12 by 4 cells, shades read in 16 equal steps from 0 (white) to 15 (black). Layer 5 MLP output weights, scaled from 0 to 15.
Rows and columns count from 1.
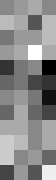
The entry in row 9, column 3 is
7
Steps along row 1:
down down up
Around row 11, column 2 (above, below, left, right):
4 6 3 6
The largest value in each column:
12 8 11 15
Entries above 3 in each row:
4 4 4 3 4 4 4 4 4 3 3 3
